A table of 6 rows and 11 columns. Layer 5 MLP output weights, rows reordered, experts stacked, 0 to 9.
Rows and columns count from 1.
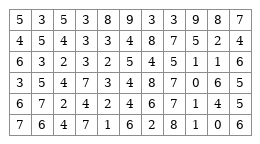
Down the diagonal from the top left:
5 5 2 7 2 6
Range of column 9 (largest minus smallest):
9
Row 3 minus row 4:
3 -2 -2 -4 -1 1 -4 -2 1 -5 1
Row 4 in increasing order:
0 3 3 4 4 5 5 6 7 7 8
